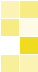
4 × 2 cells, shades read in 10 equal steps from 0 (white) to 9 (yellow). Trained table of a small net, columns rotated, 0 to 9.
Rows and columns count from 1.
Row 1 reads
3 5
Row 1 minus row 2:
-2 4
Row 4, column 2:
3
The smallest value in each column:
0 1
